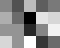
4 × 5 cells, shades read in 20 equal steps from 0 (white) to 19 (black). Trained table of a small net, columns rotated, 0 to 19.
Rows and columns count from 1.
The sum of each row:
49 41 42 37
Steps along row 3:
same up down down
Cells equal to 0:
1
